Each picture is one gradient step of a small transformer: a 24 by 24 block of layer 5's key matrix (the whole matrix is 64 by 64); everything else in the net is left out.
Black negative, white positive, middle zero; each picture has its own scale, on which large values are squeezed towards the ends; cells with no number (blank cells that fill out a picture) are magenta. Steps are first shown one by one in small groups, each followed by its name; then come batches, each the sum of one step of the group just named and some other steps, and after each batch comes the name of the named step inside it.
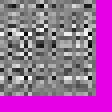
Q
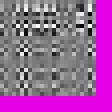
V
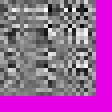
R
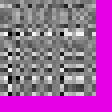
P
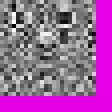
Q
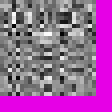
P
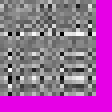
P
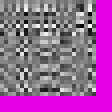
V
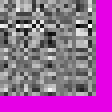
Q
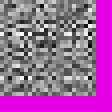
Q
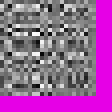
R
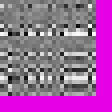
P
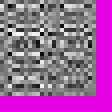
Q
